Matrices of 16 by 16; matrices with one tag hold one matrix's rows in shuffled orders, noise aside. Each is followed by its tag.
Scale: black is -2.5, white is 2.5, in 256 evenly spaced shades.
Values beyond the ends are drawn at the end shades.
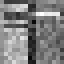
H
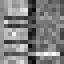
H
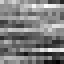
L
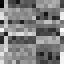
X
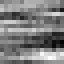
L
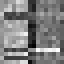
H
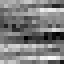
L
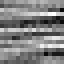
L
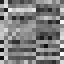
X
